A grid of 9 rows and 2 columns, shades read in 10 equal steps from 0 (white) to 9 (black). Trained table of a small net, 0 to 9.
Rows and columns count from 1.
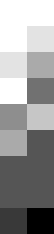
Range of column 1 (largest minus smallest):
7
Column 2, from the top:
0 1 3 5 2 6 6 6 9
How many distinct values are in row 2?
2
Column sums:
27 38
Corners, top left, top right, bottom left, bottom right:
0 0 7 9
